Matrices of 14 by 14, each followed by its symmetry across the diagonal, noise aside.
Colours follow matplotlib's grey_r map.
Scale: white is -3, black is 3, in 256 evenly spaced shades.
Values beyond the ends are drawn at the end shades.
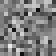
neither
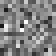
neither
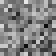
symmetric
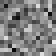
symmetric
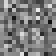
neither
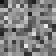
symmetric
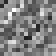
symmetric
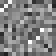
symmetric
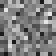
neither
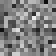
neither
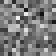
neither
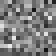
neither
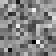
neither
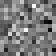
neither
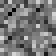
symmetric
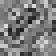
symmetric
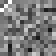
symmetric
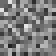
symmetric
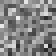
symmetric
